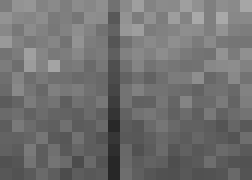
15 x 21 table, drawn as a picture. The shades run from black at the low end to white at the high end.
Stripes: none. Odd lines: column 10. Slope: up to the top. Calmest part: bottom right.
